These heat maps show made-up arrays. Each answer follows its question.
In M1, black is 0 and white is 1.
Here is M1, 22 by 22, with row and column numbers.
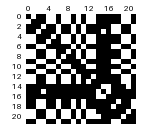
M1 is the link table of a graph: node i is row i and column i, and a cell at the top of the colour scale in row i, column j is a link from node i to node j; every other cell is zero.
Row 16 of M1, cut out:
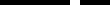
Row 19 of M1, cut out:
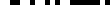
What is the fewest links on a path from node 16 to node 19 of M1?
3
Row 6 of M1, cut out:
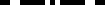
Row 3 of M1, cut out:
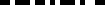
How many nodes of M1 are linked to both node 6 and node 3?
6
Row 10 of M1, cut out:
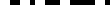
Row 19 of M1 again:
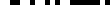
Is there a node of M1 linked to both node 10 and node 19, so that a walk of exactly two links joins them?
yes
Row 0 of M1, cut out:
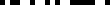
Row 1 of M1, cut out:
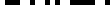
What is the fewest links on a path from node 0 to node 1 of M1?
1
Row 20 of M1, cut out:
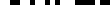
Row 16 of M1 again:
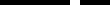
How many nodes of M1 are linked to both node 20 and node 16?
1
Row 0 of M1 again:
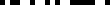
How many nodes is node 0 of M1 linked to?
10
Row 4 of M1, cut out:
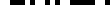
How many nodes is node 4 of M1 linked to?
10
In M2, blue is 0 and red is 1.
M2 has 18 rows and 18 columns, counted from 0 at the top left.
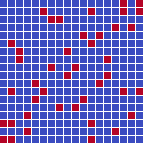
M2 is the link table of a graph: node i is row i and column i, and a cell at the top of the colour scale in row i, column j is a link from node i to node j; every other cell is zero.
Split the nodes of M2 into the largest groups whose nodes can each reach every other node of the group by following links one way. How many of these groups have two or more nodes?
4
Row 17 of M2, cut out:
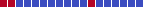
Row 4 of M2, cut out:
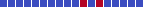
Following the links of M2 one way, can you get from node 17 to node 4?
no
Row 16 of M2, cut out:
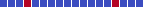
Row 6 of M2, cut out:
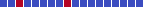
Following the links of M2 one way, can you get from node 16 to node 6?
no
